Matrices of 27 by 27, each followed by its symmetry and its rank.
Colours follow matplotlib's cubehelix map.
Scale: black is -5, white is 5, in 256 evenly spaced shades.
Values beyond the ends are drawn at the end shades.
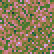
symmetric, full rank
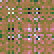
symmetric, rank three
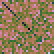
symmetric, full rank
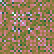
symmetric, rank five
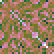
symmetric, rank five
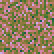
neither, full rank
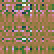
neither, rank two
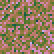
symmetric, full rank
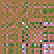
symmetric, rank three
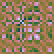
symmetric, rank three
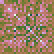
symmetric, rank five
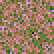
symmetric, full rank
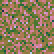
neither, full rank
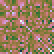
symmetric, rank five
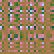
neither, rank two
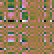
neither, rank two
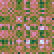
symmetric, rank three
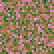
neither, full rank
